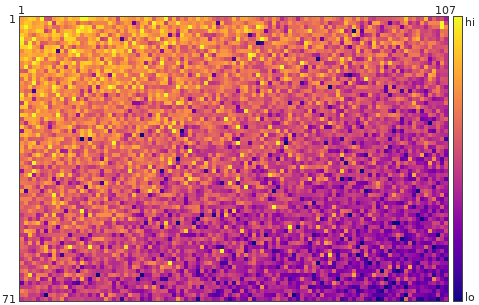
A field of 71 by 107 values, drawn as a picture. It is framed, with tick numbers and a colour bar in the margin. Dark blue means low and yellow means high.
Ninth with the highest average: top left. Slope: up to the top left. Ninth with the lowest average: bottom right. Stripes: none. Grain: fine.
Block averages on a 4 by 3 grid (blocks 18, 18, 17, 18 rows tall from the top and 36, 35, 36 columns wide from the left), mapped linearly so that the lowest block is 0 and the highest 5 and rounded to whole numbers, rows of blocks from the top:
5 4 3
4 3 2
3 2 1
2 1 0
